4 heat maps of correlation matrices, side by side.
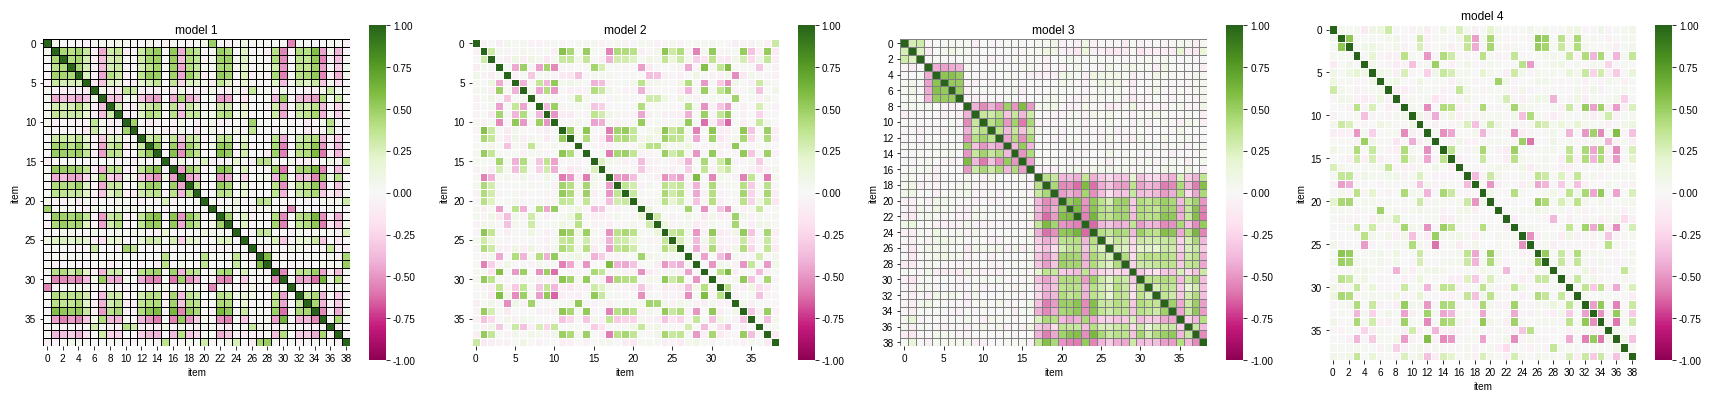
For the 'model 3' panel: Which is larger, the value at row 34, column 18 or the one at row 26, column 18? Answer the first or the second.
the second
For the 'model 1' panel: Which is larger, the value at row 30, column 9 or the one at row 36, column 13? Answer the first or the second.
the second
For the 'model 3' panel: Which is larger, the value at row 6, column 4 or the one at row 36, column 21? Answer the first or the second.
the first
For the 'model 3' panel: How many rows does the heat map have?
39
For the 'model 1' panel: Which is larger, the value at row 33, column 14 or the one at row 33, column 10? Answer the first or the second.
the first
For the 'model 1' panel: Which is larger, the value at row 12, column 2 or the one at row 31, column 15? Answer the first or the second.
the first
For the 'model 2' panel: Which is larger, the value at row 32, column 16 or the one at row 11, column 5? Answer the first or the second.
the first
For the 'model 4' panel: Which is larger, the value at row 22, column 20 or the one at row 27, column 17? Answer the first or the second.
the second
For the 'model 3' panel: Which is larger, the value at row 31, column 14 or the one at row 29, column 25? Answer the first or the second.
the first
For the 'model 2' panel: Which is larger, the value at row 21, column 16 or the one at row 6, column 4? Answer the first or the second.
the second
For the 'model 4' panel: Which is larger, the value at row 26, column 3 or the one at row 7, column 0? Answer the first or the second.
the second
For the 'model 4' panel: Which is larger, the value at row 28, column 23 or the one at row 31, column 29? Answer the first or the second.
the second
